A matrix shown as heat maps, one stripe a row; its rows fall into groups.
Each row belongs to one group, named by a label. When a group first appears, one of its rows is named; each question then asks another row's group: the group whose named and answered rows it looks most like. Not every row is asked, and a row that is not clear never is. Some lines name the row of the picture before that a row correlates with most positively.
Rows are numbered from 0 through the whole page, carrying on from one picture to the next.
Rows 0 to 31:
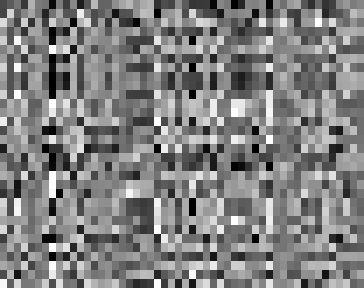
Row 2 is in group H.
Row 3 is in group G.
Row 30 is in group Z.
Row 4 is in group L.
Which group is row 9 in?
G
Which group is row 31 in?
L
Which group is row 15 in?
H
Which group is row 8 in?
G
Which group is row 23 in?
L
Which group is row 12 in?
H
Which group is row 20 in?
Z
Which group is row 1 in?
Z
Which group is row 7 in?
L
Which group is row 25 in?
L
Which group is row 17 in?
G
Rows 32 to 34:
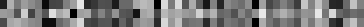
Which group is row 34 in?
Z
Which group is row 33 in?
H
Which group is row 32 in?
Z
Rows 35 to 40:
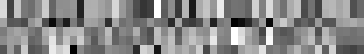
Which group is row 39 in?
H
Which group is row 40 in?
H
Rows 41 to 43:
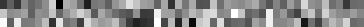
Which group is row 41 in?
Z
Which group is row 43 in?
L
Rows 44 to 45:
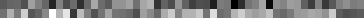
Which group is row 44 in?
G
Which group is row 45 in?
H
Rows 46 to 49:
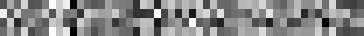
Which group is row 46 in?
H
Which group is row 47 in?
L
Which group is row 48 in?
Z
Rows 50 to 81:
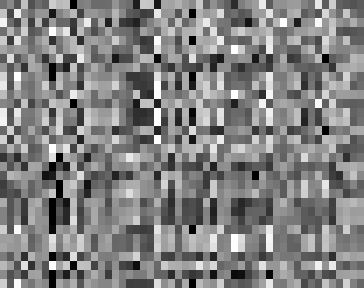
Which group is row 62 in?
L
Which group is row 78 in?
G
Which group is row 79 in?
H
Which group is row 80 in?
G
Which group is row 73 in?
G
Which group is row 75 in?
L
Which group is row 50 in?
H
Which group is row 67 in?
Z
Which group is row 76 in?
H
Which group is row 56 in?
Z
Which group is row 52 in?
H
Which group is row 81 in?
L
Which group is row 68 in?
G
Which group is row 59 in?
L
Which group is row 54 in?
L
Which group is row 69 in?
Z
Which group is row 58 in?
L
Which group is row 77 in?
H
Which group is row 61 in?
H
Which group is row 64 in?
Z
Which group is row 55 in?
H
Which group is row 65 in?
L
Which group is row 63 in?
L
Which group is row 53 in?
H
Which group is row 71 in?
Z
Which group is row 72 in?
G
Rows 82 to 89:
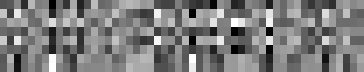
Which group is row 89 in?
Z
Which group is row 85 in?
G
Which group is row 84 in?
H
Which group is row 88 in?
Z
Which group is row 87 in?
G
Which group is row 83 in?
L
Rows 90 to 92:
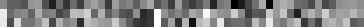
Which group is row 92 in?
L
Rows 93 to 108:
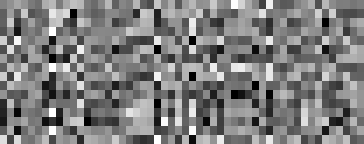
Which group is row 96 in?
Z
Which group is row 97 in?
L
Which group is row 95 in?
Z
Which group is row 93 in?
H
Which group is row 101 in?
L
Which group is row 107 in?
Z
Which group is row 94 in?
H
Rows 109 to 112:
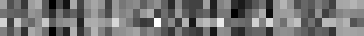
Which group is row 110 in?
G
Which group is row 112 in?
G
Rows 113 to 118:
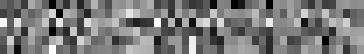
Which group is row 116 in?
G
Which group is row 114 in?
Z
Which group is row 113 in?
G
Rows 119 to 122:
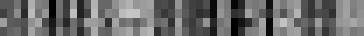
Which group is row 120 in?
G
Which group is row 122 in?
G
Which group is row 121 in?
G
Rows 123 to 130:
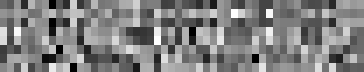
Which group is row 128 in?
Z
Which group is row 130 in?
H
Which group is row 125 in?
G
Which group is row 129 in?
Z
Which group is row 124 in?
H
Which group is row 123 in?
G
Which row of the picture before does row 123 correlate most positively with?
120
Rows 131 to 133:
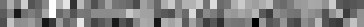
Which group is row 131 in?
H
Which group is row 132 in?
Z
